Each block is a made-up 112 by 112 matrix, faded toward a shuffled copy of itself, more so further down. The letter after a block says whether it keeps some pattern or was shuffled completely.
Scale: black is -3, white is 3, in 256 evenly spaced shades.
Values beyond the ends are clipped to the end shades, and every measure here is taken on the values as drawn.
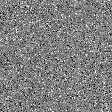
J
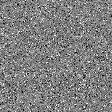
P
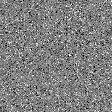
P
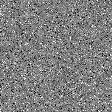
J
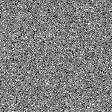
P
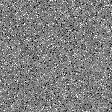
J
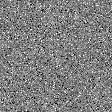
J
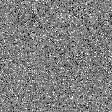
P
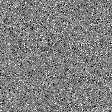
P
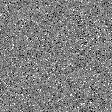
P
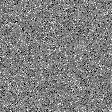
J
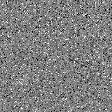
P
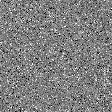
P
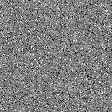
P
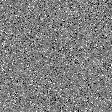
J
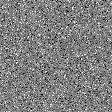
J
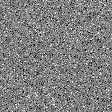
J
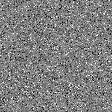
P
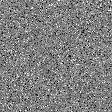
J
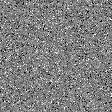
P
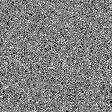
P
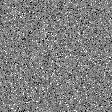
P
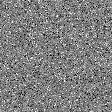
J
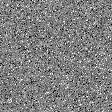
J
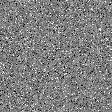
J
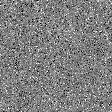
J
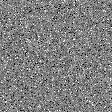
P
